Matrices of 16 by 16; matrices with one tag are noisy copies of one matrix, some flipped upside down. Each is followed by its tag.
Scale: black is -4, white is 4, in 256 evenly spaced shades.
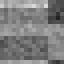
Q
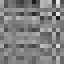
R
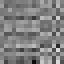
R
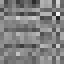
R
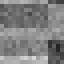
Q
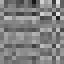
R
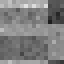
Q
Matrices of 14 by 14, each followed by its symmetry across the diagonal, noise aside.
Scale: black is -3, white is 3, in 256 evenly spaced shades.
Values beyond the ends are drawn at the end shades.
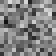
neither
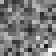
symmetric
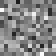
neither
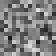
antisymmetric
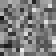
neither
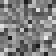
antisymmetric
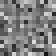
antisymmetric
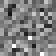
neither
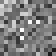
symmetric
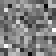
antisymmetric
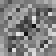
symmetric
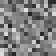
antisymmetric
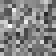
neither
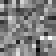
antisymmetric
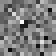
symmetric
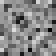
symmetric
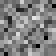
symmetric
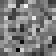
neither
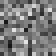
neither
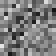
symmetric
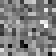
antisymmetric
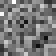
symmetric
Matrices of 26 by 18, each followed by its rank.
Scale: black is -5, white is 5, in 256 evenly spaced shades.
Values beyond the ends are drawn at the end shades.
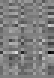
two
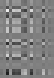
one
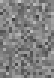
full rank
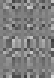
two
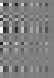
one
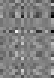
two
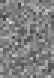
full rank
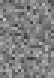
full rank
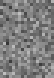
full rank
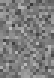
full rank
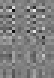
two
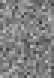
full rank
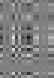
one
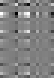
one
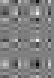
one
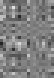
two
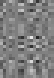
two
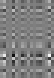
one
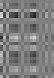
one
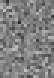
full rank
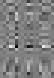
two
